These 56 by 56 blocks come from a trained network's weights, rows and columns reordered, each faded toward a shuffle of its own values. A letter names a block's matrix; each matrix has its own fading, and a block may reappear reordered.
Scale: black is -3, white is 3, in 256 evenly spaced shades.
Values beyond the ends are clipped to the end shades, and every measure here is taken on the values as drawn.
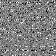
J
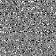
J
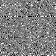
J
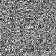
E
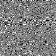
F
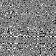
F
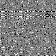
F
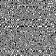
F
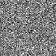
E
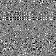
F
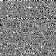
F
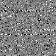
J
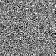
E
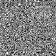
E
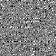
J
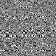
F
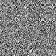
E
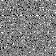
J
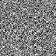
E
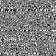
F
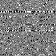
F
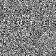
E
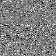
J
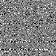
J
